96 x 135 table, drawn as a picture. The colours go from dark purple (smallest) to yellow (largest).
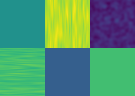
It is made of 2 by 3 panels. Panel 1,1: middling, flat. Panel 1,2: very high, streaked downward, faint in contrast. Panel 1,3: very low, blotchy, faint in contrast. Panel 2,1: high, streaked across, faint in contrast. Panel 2,2: low, flat. Panel 2,3: high, flat.
